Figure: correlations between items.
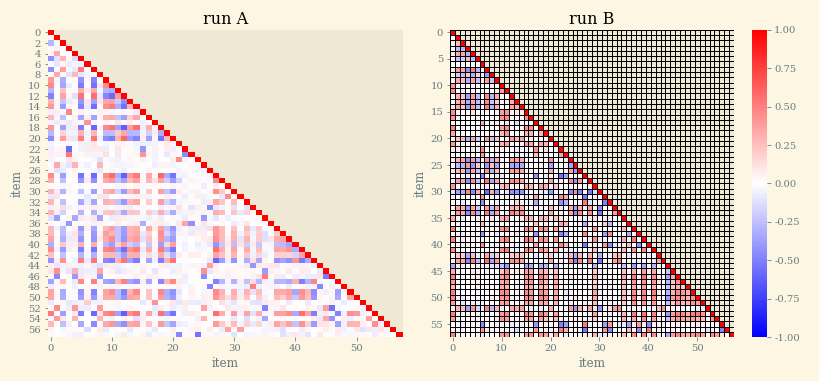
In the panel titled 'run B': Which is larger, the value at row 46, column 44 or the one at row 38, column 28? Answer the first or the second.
the second
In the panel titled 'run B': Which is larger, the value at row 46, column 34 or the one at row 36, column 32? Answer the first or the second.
the first
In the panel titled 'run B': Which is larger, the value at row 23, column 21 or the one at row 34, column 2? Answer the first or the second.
the second
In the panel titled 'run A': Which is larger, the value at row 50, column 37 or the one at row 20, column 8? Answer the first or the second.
the first
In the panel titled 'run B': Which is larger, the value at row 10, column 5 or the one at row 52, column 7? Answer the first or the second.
the second
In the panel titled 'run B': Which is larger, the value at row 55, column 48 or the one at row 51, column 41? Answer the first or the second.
the second
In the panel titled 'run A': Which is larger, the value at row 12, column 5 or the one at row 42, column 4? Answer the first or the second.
the first
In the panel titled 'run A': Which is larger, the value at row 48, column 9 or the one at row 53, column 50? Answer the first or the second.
the second
